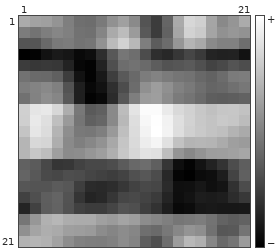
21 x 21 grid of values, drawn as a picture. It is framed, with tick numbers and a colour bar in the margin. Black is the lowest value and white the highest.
Stripes: horizontal, repeating 2 times. Ninth with the highest average: centre. Ninth with the lowest average: bottom right.
